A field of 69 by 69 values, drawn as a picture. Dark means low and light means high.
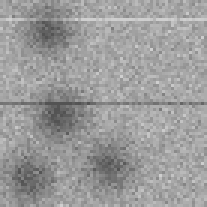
Average level on the scale: 60%. Mirror symmetry: none. Dips: four. Odd lines: rows 7 and 35.
